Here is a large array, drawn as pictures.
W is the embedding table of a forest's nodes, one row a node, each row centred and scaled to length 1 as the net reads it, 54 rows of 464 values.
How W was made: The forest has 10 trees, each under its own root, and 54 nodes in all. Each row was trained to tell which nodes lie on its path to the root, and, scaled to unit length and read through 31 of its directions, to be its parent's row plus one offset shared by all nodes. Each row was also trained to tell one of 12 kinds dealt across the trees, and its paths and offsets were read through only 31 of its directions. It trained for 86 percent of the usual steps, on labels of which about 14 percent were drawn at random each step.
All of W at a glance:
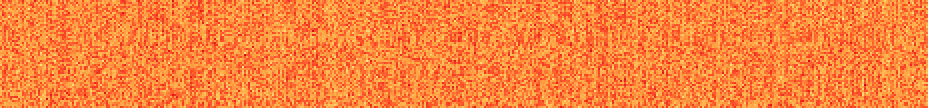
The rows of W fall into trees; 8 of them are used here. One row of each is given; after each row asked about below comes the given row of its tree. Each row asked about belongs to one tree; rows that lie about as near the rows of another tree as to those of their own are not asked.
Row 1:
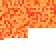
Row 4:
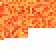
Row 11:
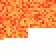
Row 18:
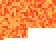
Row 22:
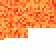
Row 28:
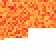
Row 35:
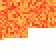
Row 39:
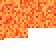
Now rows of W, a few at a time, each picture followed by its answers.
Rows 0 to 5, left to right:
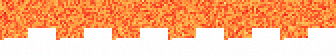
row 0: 1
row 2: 11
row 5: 18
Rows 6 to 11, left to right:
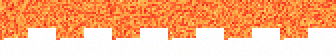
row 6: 1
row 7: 39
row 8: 4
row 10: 28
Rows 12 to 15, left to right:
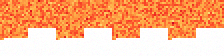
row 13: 11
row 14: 39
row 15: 39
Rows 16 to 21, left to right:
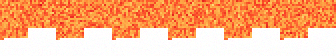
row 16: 28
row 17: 35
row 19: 1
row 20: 28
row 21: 35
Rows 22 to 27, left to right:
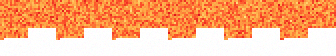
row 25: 28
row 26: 22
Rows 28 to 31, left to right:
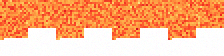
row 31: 18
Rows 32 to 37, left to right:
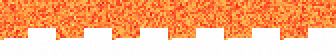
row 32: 39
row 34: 11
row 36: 35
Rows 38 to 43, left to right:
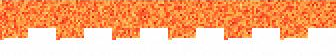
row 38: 1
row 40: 1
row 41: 28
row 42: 4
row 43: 28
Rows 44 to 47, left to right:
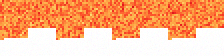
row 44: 4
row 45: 18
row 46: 1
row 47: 35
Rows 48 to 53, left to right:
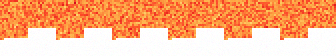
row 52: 18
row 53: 35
